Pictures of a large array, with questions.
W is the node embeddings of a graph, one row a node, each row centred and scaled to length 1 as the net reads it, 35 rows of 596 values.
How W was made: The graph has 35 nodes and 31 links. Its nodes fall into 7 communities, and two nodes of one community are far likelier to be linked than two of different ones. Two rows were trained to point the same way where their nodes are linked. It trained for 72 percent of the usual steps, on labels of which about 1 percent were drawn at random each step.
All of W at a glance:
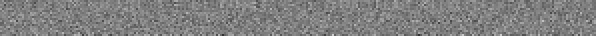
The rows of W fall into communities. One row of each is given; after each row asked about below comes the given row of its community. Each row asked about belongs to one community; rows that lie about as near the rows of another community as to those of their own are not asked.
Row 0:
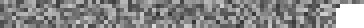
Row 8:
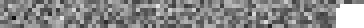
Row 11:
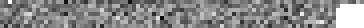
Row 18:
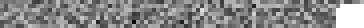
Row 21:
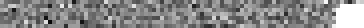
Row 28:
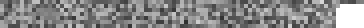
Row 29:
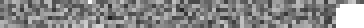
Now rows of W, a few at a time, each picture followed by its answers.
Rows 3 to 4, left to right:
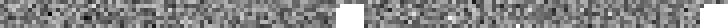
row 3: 8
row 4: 0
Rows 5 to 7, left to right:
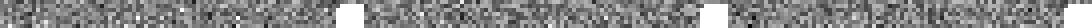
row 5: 11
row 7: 11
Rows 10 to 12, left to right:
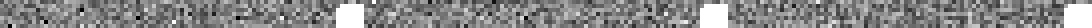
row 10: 11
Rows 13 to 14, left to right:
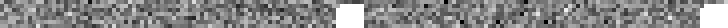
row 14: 18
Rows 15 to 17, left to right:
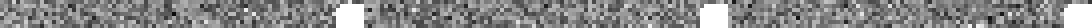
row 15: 28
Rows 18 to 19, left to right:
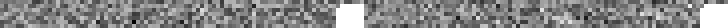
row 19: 28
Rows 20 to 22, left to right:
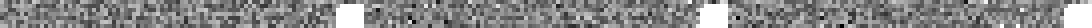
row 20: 21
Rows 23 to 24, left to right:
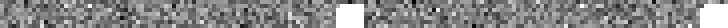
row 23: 28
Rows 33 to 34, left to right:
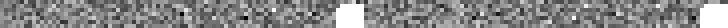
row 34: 29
